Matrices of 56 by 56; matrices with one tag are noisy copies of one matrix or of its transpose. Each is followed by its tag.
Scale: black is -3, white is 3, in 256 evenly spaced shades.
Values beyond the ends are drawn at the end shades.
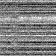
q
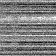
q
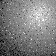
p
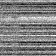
q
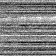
q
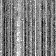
q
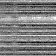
q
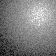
p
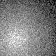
p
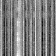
q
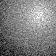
p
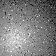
p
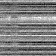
q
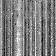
q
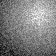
p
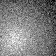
p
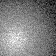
p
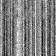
q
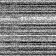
q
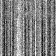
q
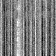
q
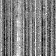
q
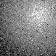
p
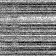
q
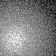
p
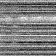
q
